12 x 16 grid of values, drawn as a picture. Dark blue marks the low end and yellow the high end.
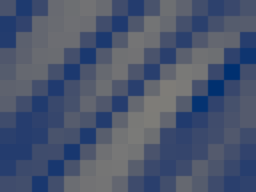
Grain: diagonal, up to the right. Slope: none. Average level on the scale: 30%. Histogram: flat. Odd rows or columns: none.
